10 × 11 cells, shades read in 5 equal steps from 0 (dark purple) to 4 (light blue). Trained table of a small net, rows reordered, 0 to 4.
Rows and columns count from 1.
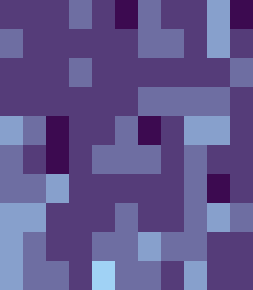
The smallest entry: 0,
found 6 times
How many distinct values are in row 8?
3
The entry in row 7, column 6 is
1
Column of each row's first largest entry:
10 10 4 7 1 1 3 1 1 5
